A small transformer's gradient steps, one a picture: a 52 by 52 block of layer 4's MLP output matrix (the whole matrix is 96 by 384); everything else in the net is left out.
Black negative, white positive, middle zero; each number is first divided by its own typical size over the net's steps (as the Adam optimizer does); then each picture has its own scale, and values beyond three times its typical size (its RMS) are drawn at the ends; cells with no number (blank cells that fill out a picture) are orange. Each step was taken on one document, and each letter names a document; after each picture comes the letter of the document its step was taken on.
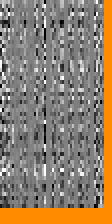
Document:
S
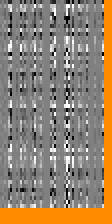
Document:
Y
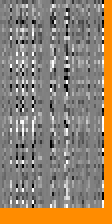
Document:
Y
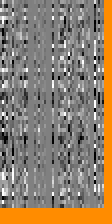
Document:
S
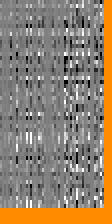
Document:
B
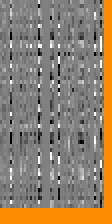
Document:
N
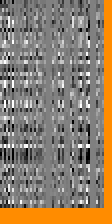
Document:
S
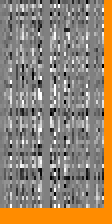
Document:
Y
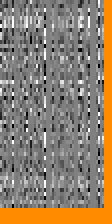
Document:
S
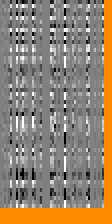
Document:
Y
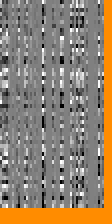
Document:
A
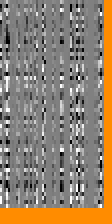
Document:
A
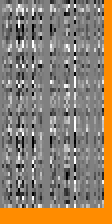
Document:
Y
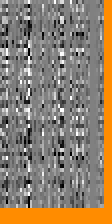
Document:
A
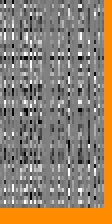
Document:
S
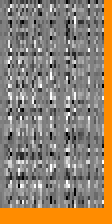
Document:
Y
